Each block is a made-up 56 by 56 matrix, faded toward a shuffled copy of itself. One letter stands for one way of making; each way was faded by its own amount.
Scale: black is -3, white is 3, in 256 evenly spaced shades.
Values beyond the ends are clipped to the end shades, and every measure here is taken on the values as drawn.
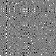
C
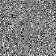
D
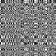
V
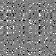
C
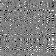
C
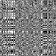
V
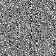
D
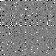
C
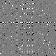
C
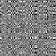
V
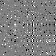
C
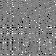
C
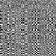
V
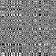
V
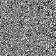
D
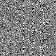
D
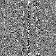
D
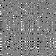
C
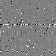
C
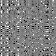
C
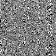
D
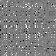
C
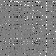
C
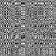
V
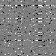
C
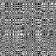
V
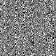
D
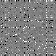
C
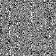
D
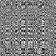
V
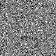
D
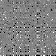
C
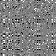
C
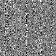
D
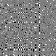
C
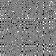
C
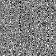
D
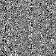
D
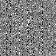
D
